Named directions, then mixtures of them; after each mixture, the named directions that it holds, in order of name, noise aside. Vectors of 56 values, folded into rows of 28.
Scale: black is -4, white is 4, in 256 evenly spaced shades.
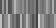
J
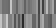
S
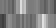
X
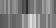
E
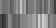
E, X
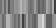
J, S, X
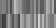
E, J, X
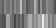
E, S, X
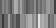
E, J, X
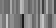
S, X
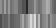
E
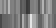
E, J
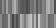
E, J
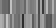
S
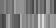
E, J, X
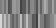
J, X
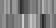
E, S, X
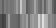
E, X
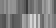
E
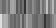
J, S, X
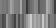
E, S, X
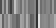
J, S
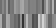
J, S, X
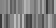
E, J, S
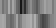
E, X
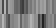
E, J, X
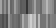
E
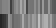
E, S, X
